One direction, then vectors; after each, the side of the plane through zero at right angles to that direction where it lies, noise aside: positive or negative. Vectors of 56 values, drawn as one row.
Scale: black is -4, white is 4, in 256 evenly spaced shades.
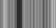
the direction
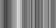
negative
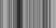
positive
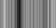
positive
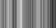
negative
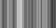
negative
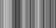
positive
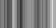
positive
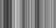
negative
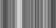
negative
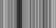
positive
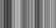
negative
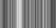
negative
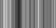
positive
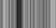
positive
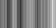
positive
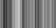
negative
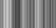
positive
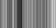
positive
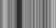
positive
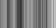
positive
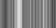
negative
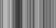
positive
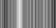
negative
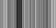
positive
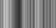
positive
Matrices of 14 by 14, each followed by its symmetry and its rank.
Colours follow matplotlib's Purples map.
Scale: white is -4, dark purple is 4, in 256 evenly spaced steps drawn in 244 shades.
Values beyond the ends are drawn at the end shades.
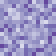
symmetric, full rank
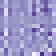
neither, rank three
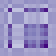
symmetric, rank one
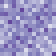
symmetric, full rank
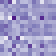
neither, rank three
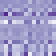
neither, rank two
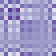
symmetric, rank one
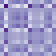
symmetric, rank one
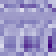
neither, rank two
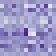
neither, rank three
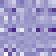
neither, rank two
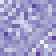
symmetric, full rank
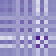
symmetric, rank one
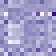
neither, rank three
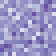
symmetric, full rank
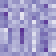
neither, rank two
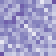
symmetric, full rank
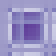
symmetric, rank one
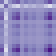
symmetric, rank one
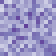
symmetric, full rank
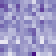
neither, rank three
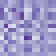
neither, rank two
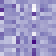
neither, rank two
